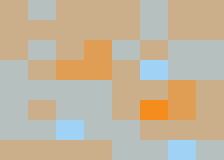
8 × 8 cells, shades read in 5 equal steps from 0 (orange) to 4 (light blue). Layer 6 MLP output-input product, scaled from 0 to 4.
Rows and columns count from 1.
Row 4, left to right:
3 2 1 1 2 4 3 3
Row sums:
18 17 19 19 19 16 22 21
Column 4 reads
2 2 1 1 3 3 3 2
